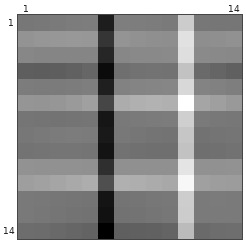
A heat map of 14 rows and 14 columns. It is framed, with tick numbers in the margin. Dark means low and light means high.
Columns 6 and 11 differ from the columns beside them. The middle left is the smoothest part. A few values lie far out on both sides of the bulk.
